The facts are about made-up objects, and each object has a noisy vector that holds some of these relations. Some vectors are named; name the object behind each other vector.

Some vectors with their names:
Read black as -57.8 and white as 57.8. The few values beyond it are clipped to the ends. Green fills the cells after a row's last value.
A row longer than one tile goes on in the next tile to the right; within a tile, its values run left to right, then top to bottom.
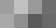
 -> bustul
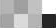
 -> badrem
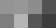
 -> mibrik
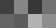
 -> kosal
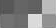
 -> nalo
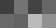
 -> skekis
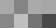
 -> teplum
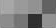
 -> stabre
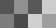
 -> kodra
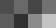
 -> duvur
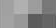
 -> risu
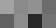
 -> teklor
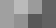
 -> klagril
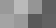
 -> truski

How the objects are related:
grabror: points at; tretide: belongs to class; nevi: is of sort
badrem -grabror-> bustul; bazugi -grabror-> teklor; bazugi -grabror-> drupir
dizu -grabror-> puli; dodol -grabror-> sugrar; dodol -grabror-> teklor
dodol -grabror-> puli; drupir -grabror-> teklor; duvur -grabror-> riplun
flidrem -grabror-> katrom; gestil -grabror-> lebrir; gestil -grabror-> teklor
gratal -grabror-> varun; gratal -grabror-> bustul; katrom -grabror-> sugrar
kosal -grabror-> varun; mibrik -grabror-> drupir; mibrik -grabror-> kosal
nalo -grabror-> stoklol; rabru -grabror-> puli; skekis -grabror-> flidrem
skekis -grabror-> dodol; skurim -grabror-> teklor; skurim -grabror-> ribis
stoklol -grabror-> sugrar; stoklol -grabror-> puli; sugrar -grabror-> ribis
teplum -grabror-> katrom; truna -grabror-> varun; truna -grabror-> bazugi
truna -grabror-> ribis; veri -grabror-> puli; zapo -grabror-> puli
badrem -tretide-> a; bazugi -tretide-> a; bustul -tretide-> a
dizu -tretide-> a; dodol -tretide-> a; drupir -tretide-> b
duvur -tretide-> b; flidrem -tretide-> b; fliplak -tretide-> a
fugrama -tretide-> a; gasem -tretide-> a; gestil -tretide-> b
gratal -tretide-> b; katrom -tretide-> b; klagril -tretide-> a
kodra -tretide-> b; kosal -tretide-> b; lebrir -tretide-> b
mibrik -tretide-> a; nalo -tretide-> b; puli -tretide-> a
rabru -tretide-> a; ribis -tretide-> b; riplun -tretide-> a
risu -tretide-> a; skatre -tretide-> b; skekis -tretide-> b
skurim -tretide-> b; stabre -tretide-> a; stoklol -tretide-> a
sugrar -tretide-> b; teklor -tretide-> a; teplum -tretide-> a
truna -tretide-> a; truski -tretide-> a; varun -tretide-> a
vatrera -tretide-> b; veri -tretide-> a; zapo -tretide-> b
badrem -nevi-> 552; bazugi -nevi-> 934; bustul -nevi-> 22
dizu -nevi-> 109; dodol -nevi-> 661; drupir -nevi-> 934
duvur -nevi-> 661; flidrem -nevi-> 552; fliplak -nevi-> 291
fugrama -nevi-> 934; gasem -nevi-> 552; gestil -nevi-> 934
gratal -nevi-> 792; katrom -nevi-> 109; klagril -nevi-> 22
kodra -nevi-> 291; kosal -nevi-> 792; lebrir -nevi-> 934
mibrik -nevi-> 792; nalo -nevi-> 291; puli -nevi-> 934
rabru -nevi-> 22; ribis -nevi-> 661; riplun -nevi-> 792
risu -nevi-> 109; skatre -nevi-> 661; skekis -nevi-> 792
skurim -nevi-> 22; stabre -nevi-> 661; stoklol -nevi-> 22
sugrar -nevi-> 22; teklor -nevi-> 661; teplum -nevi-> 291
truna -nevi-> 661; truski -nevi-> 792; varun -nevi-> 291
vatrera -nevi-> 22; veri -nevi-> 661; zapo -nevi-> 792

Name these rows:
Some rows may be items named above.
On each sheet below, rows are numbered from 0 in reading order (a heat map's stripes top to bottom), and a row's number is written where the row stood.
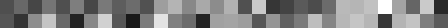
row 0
duvur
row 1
skatre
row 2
lebrir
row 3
fugrama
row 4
veri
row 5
katrom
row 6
gasem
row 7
stoklol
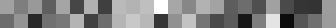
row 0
truna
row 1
dodol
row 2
gasem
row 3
teplum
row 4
lebrir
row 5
drupir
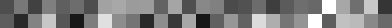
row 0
ribis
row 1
lebrir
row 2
stabre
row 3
bazugi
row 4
zapo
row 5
flidrem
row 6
rabru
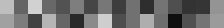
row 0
puli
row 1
skatre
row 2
skurim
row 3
drupir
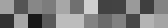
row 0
bazugi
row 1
dizu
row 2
vatrera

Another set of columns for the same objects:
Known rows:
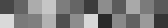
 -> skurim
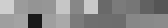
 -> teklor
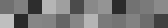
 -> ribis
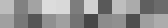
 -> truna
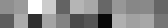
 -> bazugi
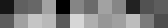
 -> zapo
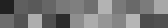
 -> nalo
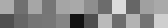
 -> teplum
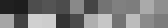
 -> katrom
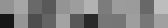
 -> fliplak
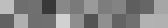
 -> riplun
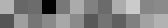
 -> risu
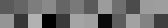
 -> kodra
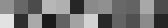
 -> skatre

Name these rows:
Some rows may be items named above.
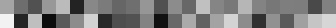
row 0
skatre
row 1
mibrik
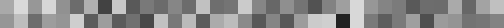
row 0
veri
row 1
mibrik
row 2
puli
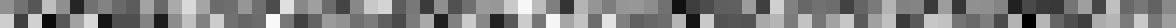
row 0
skatre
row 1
stoklol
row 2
gestil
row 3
rabru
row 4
flidrem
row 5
sugrar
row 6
flidrem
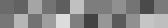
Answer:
mibrik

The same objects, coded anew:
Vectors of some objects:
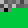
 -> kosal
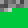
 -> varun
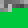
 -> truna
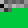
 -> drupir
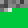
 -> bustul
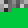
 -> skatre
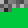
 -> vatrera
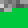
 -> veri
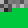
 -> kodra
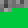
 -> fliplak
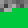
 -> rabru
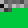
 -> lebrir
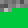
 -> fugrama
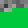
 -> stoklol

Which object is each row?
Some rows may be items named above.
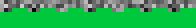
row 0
duvur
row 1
katrom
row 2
bazugi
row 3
duvur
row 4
dodol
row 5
skurim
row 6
flidrem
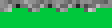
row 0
teklor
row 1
dizu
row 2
dizu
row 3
puli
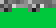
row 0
nalo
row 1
zapo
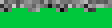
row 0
sugrar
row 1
mibrik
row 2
katrom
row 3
gestil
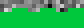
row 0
puli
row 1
mibrik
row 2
duvur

